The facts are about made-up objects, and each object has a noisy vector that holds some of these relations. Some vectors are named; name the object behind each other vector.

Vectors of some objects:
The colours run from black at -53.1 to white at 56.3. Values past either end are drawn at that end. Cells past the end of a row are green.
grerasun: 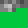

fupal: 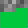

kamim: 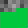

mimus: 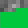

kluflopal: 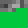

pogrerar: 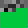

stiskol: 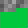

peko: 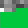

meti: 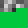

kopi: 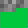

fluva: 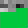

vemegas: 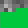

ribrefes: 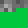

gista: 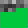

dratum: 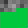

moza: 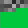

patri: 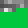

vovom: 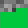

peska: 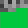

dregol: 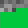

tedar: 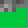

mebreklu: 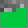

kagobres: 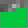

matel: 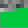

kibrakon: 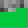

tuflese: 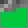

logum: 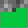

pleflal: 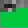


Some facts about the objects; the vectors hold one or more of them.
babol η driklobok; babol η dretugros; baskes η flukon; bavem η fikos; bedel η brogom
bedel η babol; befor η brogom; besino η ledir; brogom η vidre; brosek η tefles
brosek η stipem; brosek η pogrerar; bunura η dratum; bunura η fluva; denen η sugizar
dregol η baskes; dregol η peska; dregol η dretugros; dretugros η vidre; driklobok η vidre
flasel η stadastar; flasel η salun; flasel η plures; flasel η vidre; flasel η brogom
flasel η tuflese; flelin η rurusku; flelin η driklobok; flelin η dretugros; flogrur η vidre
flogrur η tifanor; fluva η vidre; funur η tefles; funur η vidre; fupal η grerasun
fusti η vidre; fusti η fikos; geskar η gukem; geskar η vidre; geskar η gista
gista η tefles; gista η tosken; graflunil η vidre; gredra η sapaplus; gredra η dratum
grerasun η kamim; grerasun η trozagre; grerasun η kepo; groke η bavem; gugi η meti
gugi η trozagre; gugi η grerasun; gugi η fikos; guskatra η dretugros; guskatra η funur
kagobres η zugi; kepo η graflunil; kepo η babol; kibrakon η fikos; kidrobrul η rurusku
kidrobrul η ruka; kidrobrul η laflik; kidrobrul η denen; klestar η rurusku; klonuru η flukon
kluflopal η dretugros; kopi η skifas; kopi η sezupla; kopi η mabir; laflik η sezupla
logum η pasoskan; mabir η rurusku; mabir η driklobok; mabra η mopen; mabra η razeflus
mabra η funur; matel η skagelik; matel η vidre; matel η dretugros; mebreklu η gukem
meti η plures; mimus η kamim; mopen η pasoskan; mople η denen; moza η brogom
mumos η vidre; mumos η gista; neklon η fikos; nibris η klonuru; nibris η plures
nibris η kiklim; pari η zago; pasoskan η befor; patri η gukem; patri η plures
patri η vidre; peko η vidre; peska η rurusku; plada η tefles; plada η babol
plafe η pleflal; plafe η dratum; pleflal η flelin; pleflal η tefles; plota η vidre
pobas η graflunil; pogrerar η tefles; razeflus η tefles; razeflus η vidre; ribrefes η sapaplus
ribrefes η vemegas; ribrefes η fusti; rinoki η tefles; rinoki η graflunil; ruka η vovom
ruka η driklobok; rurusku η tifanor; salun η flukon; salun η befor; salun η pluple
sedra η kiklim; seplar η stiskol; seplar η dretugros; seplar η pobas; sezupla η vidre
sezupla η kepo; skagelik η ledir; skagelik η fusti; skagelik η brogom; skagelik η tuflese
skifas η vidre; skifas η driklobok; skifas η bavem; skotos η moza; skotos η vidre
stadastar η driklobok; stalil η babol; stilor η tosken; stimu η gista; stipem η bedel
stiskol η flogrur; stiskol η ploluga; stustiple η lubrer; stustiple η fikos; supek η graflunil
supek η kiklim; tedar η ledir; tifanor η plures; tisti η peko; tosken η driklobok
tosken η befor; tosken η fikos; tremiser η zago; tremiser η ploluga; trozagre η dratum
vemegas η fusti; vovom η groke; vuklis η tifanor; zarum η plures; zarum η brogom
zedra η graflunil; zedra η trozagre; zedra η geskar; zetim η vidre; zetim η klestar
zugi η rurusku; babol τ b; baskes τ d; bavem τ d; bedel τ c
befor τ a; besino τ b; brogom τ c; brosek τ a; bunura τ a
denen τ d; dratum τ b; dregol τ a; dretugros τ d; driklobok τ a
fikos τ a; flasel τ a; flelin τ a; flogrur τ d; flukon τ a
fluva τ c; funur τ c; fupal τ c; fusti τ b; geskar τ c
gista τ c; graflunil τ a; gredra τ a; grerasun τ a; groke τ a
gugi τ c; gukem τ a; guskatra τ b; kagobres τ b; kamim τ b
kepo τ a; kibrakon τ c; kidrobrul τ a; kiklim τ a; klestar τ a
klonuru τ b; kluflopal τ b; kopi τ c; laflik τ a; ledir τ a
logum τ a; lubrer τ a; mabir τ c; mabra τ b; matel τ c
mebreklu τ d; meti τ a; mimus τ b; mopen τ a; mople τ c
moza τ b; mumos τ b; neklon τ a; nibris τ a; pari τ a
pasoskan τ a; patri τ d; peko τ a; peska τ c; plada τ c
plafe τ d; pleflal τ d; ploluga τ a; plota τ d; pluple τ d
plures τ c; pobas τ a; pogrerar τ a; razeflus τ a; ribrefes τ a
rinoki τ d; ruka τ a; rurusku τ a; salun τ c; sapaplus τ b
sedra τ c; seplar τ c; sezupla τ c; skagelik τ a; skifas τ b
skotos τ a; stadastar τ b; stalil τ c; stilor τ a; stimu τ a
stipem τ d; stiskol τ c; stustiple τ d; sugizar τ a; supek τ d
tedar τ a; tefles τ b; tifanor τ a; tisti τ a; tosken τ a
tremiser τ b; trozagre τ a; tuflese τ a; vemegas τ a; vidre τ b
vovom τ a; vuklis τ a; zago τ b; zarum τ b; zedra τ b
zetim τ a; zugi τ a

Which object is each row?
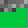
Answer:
klonuru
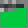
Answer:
funur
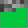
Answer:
zarum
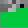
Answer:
fusti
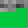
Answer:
geskar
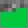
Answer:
mabra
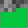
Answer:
skagelik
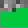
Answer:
vuklis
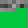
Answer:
mumos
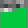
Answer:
plota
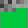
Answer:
mabir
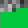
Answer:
kepo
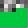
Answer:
tifanor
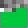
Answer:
driklobok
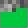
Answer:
pobas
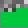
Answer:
tosken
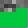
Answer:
rinoki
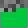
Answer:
brosek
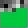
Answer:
babol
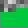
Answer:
plures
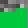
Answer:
pluple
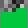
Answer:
befor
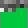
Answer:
razeflus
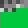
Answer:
flelin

